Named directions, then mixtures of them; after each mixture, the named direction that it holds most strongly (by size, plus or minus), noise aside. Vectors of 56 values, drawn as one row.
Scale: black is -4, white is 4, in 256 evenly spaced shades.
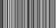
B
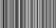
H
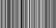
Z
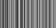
H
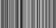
H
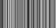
B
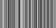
H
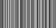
B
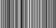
Z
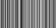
Z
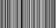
Z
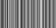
B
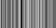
Z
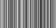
B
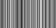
B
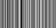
Z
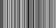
B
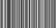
Z
